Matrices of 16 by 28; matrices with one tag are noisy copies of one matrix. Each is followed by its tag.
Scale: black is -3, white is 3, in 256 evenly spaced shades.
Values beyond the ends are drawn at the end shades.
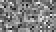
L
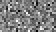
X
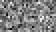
L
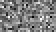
L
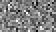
X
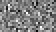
X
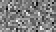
X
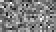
L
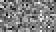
L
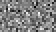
X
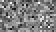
L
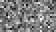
L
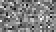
L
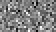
X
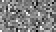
X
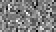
X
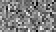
X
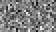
X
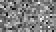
L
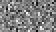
X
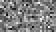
L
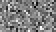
X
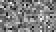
L
